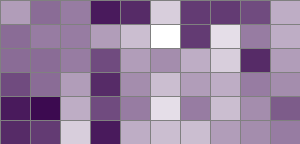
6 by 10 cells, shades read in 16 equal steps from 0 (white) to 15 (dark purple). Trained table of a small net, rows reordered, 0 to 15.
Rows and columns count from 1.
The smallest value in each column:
6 8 3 6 4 0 4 2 7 5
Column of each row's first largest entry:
4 7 9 4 2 4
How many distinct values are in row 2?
8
